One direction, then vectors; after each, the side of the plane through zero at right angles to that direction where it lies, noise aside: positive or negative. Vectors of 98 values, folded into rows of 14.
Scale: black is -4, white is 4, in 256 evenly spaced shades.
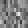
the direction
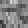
negative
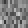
positive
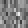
positive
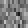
negative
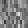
positive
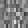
positive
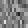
negative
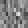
positive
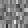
positive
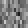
negative
